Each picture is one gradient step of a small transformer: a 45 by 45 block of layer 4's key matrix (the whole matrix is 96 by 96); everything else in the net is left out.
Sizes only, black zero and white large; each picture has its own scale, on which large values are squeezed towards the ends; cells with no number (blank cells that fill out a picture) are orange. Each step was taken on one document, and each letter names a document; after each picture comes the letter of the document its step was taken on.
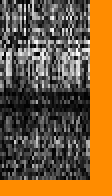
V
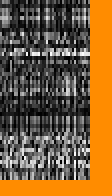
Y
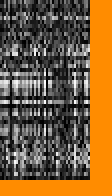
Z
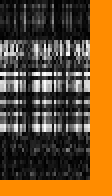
Z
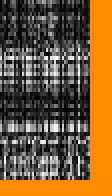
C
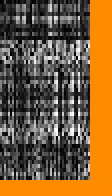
C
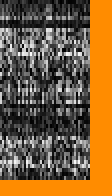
Y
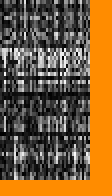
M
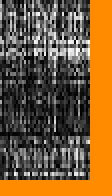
V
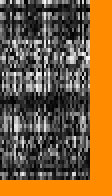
Z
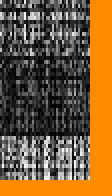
M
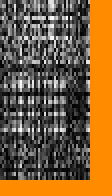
Z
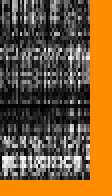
V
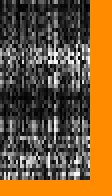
C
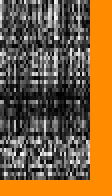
V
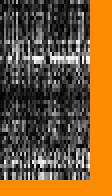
C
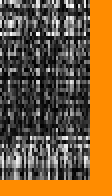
M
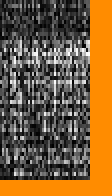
Z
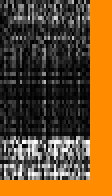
V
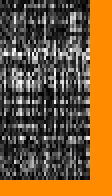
Z
